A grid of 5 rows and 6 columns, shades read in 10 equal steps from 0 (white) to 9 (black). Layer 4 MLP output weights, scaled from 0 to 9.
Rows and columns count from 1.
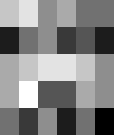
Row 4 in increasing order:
0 3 3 4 6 6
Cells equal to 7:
2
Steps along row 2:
down down up down up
